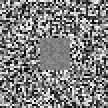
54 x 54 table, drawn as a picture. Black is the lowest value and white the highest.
Overall the values sit about 50% of the way up the scale. There is no overall slope. The centre is the calmest part. No seam splits the table. An odd patch, calmer than its surroundings, sits in the centre.
